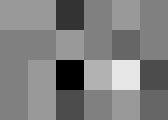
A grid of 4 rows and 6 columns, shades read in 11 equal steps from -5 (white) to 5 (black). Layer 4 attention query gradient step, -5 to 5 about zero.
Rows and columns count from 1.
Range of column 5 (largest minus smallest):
5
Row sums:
0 0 0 1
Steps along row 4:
down up down down up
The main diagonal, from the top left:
-1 0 5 0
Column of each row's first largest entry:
3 5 3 3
